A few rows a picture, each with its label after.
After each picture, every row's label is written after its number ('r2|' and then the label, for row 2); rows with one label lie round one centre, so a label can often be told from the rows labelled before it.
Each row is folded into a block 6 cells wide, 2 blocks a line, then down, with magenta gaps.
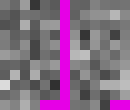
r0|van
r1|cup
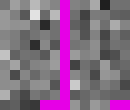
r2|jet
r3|van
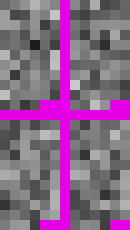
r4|jet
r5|van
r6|cup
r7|cup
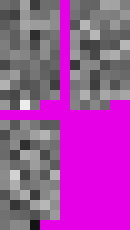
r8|van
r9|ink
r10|cup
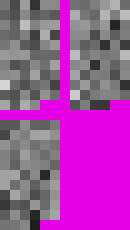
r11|van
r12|jet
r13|cup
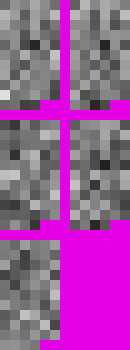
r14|jet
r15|jet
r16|cup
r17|jet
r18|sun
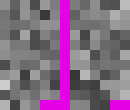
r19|van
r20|cup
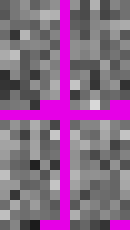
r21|cup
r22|van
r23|jet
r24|jet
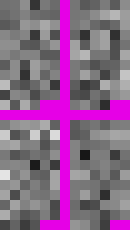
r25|van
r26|cup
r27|jet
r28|cup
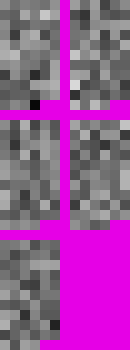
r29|cup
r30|van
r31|van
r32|sun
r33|van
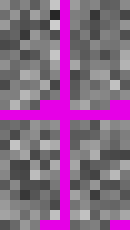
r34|sun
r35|sun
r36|ink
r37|ink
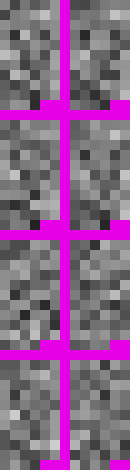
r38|cup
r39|cup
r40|cup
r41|cup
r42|ink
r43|ink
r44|cup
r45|van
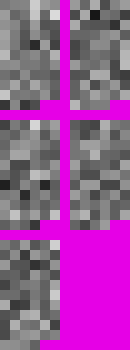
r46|jet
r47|sun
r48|ink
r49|ink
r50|sun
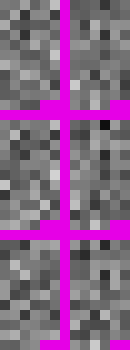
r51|sun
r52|van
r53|sun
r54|van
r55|ink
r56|van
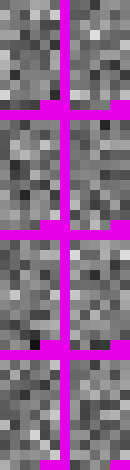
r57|jet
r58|ink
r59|ink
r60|van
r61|cup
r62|jet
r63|sun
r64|ink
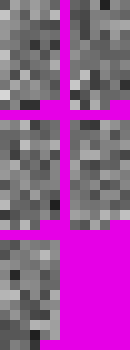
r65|jet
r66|van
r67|van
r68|ink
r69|cup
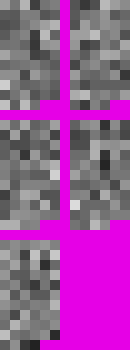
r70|van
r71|ink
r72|sun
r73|van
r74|jet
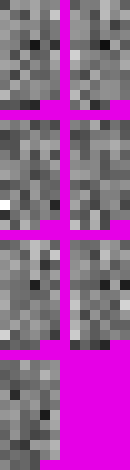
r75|jet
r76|jet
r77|van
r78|van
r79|jet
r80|jet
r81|cup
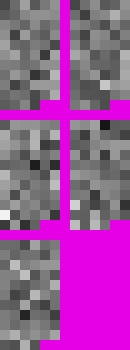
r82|cup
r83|cup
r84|jet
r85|van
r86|ink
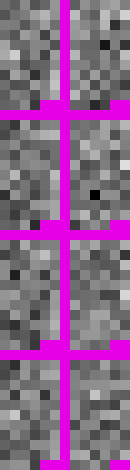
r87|cup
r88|jet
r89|cup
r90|ink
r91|cup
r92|sun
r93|cup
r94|ink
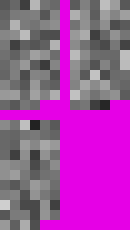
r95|ink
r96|jet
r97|van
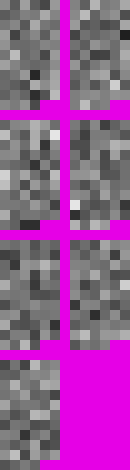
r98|cup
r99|sun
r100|jet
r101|van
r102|van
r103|ink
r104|ink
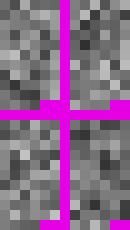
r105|cup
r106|sun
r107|ink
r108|van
